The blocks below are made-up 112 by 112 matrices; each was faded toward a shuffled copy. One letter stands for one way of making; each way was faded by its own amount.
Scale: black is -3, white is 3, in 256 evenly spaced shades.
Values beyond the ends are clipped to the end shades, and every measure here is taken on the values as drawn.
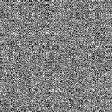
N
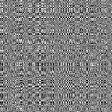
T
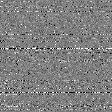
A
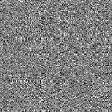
N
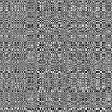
T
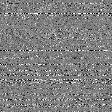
A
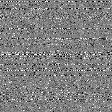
A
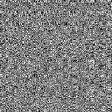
N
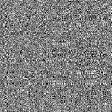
N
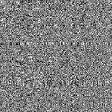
N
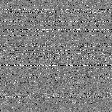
A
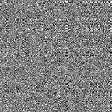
N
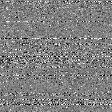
A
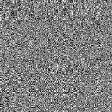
N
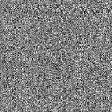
N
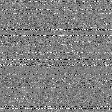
A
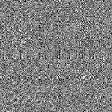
N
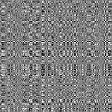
T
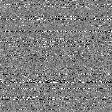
A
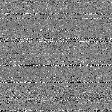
A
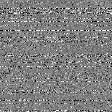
A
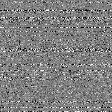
A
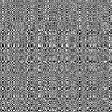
T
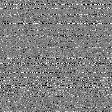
A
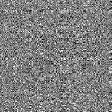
N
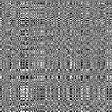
T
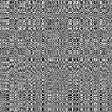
T
